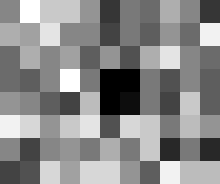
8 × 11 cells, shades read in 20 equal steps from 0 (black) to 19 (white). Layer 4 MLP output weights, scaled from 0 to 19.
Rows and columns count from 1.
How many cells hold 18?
3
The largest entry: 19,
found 2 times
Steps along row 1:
up down same down down up down up down down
